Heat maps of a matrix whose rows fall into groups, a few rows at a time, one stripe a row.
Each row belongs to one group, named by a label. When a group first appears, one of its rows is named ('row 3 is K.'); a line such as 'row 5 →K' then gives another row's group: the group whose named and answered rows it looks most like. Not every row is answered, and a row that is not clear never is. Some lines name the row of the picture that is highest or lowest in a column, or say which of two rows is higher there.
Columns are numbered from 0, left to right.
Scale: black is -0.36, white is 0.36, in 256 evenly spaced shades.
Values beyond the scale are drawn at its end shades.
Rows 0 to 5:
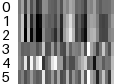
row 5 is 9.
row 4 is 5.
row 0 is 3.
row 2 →3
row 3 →9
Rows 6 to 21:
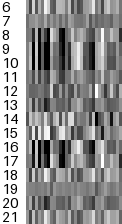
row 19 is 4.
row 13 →3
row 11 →3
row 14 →4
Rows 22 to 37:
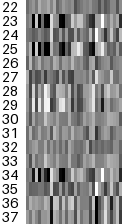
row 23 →3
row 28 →5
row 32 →4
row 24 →9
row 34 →3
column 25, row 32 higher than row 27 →No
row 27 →9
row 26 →4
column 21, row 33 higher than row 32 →Yes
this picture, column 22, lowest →25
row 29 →5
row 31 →4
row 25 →3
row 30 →5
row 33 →5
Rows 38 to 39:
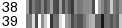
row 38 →9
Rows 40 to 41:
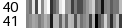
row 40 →5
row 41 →4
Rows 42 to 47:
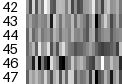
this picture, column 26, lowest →45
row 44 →4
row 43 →4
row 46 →3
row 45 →5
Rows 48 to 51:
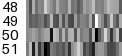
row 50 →4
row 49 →9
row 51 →3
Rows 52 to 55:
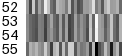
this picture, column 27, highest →52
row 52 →5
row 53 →9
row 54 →9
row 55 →4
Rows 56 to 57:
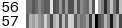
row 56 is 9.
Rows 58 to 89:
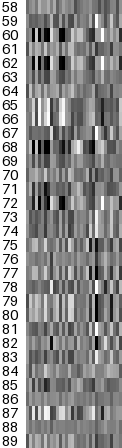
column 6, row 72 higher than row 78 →No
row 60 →3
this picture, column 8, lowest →82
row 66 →5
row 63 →3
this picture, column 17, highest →68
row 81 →9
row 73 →9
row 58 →5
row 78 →9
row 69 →3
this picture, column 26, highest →82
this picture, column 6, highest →87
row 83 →9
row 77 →4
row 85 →3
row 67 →9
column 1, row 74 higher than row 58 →No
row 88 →4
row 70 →4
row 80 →4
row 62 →3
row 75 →4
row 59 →9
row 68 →3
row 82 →4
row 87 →5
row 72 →3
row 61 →4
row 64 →4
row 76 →4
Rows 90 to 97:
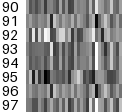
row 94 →9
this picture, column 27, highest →92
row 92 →5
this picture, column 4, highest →92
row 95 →3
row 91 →4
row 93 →9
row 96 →4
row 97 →9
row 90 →9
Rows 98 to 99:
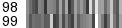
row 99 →9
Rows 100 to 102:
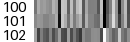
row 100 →4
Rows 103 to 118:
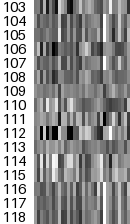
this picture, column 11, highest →114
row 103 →3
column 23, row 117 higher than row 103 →Yes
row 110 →5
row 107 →9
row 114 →5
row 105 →9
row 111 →4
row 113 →5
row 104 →9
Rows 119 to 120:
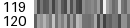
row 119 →9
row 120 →4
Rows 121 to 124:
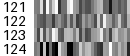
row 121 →5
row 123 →5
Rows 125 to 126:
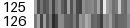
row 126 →3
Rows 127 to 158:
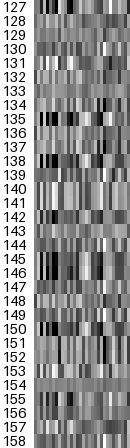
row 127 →3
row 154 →4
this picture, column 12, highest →131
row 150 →3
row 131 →5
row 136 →4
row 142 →3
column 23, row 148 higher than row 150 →No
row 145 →3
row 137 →4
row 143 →5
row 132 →4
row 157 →5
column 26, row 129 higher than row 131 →Yes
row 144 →9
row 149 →9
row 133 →5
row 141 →5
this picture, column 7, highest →131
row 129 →4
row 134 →4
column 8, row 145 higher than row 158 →No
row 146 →3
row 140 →5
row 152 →4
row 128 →5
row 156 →3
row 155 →3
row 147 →9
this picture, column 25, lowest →131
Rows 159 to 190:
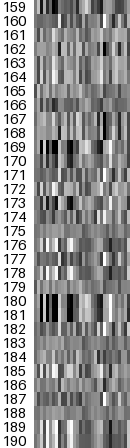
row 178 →5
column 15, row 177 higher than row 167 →No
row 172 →5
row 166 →3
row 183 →5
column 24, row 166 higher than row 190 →Yes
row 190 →5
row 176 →5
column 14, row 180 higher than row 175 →No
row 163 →5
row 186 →4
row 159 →3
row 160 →9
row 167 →4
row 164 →5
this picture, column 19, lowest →159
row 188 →5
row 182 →9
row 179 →4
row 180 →3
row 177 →9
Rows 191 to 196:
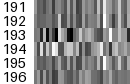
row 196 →3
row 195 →9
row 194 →5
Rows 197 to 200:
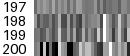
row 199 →9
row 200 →3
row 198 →9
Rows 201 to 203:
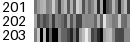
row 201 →4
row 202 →9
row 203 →3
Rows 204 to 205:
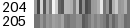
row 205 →5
